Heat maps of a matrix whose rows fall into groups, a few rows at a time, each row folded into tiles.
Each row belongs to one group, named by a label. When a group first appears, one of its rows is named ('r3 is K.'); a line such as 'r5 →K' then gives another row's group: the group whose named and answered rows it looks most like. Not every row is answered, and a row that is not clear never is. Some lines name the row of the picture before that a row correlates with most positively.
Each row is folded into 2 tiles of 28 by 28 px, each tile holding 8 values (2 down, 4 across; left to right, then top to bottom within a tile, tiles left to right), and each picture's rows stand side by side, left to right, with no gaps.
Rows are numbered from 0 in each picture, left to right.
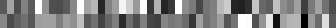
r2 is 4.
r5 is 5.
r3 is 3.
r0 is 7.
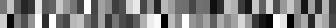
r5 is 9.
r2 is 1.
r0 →7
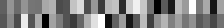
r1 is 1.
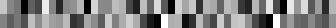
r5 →3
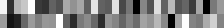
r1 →7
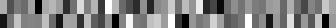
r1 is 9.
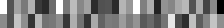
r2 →3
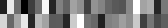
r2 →3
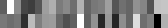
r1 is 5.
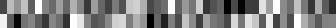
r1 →5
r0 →7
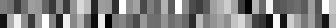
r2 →3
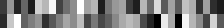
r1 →3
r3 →5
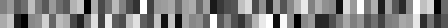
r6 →3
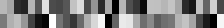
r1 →1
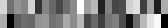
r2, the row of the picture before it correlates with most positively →1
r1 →3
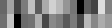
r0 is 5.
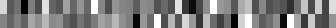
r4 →5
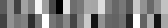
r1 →4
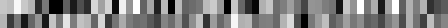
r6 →3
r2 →3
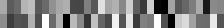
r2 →5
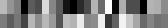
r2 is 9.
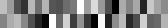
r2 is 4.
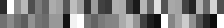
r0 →3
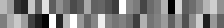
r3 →4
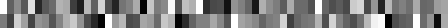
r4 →9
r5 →7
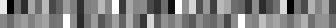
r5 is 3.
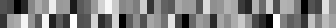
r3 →7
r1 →9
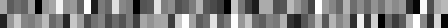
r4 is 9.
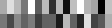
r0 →4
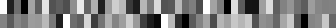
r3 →7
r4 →9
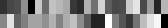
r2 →1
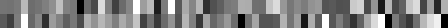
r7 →1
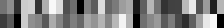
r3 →1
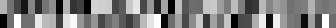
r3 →4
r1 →9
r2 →1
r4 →7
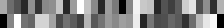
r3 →1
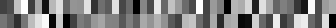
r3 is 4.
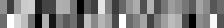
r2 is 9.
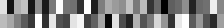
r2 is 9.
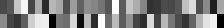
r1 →5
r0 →1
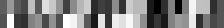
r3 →3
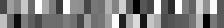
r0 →7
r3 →4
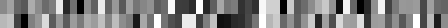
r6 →9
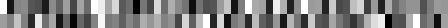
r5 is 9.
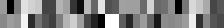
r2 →7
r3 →3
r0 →3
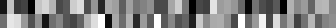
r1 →1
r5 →4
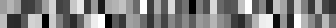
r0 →7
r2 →4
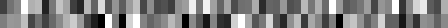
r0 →3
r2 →5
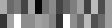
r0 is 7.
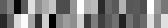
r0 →4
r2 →7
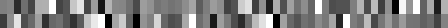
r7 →3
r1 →1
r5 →7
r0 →9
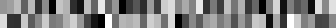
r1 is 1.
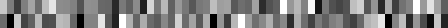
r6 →1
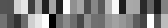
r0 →1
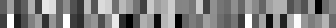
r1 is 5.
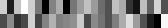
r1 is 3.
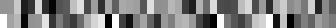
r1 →1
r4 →1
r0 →5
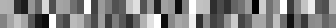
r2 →1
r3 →3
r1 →4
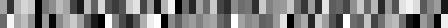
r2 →1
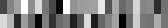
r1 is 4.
